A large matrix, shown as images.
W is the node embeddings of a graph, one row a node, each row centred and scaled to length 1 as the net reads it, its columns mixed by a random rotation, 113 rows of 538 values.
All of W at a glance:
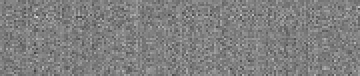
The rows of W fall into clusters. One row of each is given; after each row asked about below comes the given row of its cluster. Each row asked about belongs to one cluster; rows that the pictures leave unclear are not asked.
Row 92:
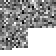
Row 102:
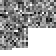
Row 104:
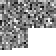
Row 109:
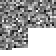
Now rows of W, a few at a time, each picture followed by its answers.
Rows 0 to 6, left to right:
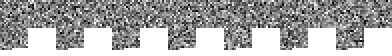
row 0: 92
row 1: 109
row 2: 104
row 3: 109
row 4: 104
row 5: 92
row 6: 109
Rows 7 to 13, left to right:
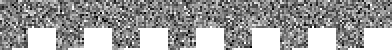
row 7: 104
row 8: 102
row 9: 92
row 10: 102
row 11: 92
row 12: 104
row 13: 92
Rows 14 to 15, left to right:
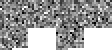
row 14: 92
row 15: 102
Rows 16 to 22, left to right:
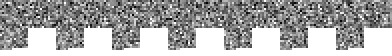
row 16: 104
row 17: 104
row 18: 109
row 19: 92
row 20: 104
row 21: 104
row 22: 104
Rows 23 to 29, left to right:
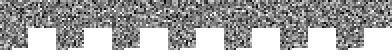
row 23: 104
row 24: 92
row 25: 92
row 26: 92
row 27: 92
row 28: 109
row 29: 109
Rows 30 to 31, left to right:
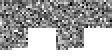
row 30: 102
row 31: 104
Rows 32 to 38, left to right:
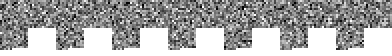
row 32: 104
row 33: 92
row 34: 104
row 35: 92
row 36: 109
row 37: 104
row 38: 104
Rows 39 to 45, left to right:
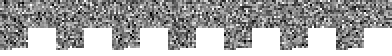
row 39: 102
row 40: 92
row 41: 102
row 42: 102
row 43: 109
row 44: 104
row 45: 109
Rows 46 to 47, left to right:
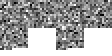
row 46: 104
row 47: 109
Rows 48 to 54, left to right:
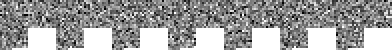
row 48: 102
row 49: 92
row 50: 109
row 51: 102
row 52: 109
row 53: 92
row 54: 109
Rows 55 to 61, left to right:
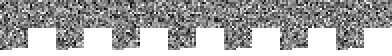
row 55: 104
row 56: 92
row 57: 102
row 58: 102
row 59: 92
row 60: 104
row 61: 92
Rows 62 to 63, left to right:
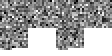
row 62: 109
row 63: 102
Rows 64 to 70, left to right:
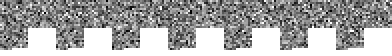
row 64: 102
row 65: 109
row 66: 109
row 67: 92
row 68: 109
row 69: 104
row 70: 102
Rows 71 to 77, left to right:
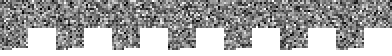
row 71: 92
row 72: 104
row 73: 104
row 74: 109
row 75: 104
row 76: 109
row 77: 102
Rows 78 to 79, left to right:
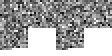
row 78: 102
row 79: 109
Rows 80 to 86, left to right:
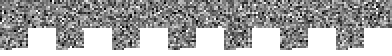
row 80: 109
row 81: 92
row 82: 92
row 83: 109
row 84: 102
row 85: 109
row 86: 104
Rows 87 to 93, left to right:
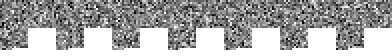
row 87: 92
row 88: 104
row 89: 92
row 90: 109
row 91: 92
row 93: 104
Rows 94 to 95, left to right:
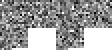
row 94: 109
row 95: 102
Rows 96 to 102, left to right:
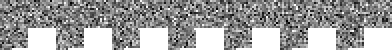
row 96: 109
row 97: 104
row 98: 92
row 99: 92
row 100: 102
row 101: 102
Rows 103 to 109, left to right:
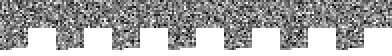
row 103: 102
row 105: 109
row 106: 102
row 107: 109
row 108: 102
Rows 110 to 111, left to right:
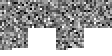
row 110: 104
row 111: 109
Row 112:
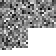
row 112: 92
